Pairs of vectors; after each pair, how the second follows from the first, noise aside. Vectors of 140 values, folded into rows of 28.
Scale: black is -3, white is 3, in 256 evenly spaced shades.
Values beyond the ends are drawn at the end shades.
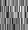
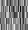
negated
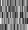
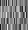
shuffled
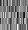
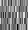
negated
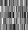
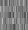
shrunk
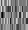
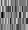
copied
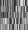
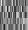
shuffled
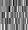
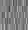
shrunk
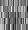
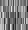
copied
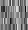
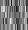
negated
